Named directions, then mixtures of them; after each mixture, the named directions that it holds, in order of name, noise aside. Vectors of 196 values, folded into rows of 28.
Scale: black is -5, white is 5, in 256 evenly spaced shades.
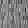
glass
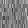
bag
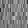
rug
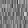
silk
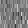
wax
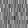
glass, rug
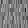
glass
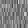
silk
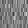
rug, silk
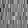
rug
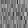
silk, wax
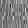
glass, rug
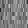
rug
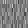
bag, silk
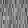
bag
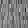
glass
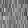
bag, silk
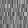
rug, silk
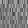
bag, rug, wax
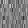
bag, glass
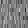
glass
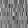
bag, rug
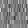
glass, rug
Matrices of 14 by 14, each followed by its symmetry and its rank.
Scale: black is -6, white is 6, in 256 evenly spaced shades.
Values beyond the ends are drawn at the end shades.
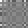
symmetric, rank one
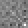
symmetric, rank three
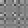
symmetric, rank two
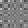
symmetric, rank one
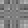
symmetric, rank one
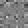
neither, rank three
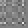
symmetric, rank two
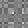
symmetric, rank two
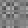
symmetric, rank one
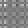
symmetric, rank one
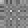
symmetric, rank three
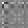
symmetric, rank two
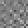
symmetric, rank three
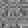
neither, rank three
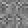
neither, rank three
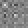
symmetric, rank three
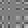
symmetric, rank one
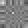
symmetric, rank two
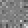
symmetric, rank three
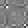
symmetric, rank two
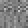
neither, rank three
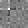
symmetric, rank two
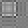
symmetric, rank one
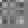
symmetric, rank one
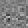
neither, rank three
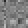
neither, rank three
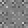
symmetric, rank three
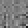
neither, rank three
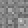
symmetric, rank three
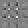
symmetric, rank two
